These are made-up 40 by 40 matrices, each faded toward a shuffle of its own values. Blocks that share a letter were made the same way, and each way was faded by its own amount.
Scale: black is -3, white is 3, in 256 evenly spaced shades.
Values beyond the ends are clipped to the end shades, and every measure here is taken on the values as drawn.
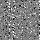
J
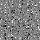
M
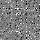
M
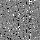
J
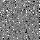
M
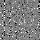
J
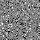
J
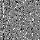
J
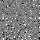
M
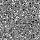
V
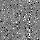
J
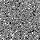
V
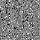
J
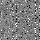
J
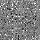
M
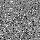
V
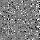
M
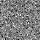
V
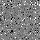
M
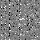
M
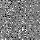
J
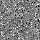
J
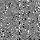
J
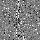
J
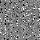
M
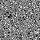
V
